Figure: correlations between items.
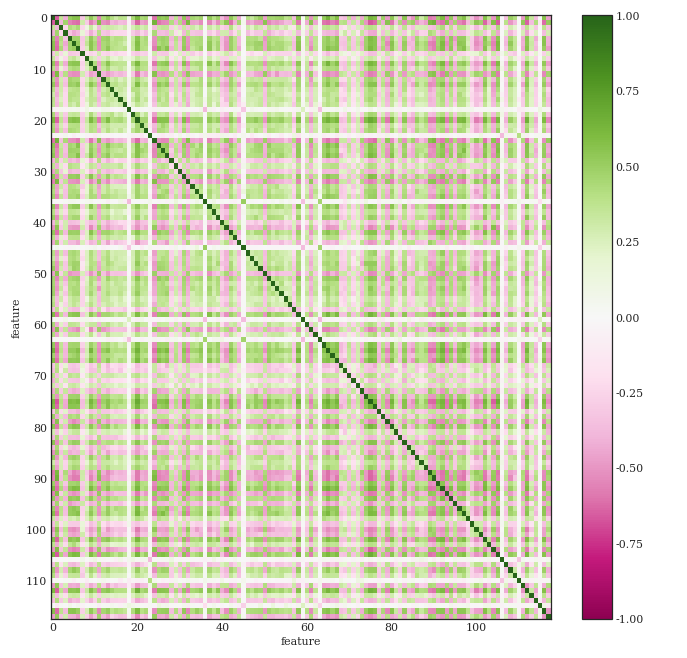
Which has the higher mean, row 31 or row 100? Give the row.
31
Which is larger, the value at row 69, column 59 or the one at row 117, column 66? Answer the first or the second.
the first
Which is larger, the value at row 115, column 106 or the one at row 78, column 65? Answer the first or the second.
the second
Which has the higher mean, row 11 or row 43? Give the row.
43
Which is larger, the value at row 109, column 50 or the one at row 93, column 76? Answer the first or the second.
the first
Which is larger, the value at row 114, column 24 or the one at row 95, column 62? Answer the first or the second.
the first
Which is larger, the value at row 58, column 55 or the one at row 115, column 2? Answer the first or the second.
the first
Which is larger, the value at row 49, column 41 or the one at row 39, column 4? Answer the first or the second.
the second
